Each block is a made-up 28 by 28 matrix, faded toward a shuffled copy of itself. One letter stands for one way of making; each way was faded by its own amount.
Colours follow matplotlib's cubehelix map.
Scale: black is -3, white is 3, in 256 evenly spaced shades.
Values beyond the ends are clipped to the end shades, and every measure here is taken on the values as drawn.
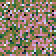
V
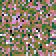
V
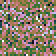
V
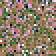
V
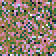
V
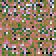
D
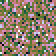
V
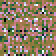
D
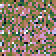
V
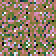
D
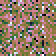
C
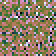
D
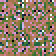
D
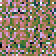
D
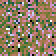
C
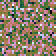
V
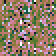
C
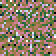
V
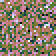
V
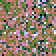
C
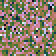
V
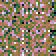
D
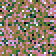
V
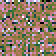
D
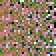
C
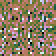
D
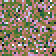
V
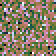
V
